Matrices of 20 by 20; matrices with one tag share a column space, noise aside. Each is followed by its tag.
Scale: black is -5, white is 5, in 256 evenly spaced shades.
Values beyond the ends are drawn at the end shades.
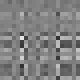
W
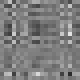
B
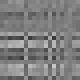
W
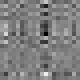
B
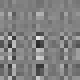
W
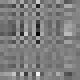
B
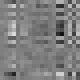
B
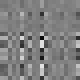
W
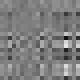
W
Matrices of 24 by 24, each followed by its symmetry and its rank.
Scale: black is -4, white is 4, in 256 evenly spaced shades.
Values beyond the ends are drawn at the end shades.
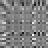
antisymmetric, rank two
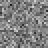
neither, full rank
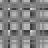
symmetric, rank one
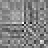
symmetric, rank three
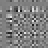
antisymmetric, rank two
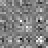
symmetric, rank three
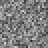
neither, full rank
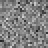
neither, full rank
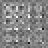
symmetric, rank three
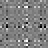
antisymmetric, rank two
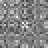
symmetric, rank three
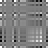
symmetric, rank one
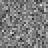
neither, full rank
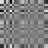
symmetric, rank one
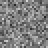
neither, full rank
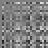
antisymmetric, rank two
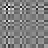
symmetric, rank one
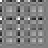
symmetric, rank one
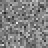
neither, full rank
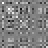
symmetric, rank three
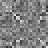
symmetric, rank three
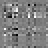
antisymmetric, rank two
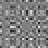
antisymmetric, rank two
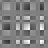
symmetric, rank one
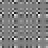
symmetric, rank one
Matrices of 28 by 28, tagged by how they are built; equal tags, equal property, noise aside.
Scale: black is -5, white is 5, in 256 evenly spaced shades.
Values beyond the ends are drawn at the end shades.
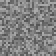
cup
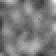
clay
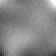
clay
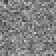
cup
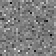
cup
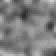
clay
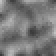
clay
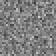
cup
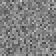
cup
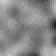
clay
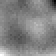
clay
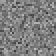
cup
